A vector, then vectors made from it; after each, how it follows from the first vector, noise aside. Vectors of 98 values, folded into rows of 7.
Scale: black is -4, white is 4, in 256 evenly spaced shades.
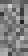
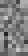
reversed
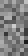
wrapped around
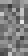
negated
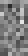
negated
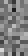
wrapped around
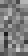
reversed
